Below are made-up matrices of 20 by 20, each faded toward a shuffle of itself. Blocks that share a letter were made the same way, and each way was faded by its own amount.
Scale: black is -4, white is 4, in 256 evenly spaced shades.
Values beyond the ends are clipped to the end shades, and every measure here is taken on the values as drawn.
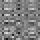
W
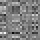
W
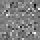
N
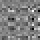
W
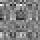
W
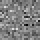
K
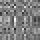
W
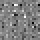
N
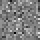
K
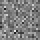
K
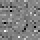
N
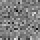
K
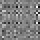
W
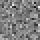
K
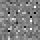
N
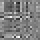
W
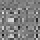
W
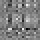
W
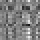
W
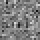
K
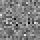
K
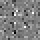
N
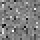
N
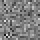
K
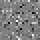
N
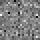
N
